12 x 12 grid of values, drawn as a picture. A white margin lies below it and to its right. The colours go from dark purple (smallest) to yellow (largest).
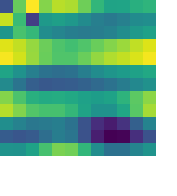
An odd patch, rougher than its surroundings, sits in the top left. The top left is the roughest part. Horizontal stripes repeat 3 times down the table. The ninth with the lowest average is the bottom right.
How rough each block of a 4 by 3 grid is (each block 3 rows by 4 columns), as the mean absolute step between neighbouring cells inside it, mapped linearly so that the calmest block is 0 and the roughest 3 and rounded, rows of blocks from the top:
310 | 111 | 101 | 111
